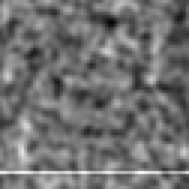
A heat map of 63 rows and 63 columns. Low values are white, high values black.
Grain: blotchy. Mirror symmetry: none. Odd lines: row 58. Ninth with the lowest average: bottom left.
